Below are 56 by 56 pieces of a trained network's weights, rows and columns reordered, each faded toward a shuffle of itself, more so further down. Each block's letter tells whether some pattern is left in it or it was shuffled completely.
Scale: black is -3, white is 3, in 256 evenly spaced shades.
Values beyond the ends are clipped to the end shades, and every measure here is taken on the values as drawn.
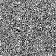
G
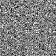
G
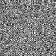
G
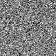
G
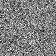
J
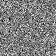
J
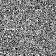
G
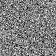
J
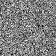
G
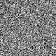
G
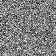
J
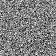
J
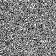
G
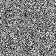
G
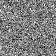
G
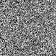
G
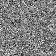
J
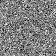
J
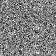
G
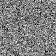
G
